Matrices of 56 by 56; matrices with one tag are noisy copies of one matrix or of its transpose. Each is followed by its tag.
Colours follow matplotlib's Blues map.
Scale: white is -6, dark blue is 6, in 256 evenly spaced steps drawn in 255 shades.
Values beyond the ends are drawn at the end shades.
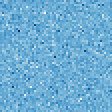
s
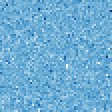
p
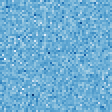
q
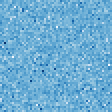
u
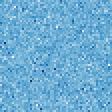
u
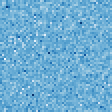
q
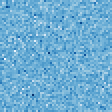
q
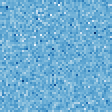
q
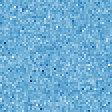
u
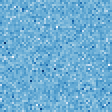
u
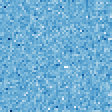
p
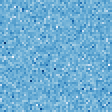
u
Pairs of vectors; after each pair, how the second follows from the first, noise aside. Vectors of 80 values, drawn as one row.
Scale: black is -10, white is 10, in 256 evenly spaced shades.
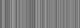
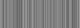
wrapped around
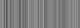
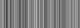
scaled up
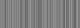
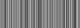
scaled up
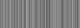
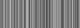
scaled up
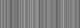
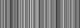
scaled up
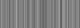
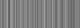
wrapped around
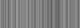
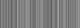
sign-scrambled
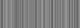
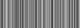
scaled up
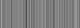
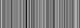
scaled up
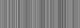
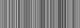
scaled up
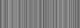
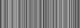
scaled up
